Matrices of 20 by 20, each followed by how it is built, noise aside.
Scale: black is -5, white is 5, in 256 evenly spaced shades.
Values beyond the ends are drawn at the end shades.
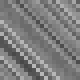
Toeplitz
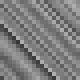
Toeplitz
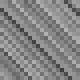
Toeplitz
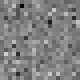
noise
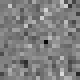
noise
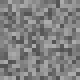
noise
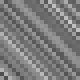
Toeplitz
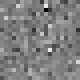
noise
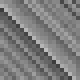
Toeplitz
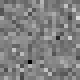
noise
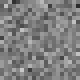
noise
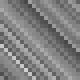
Toeplitz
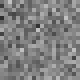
noise
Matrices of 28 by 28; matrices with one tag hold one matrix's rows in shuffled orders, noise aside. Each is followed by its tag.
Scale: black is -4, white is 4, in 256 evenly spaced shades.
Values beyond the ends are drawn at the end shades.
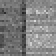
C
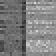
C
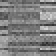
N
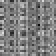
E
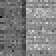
C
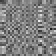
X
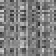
E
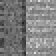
C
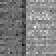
C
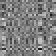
X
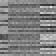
N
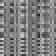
E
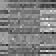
N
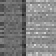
C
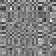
X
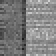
C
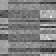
N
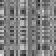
E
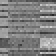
N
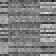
N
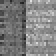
C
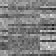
N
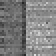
C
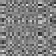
X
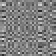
X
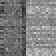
C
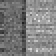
C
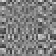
X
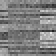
N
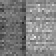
C
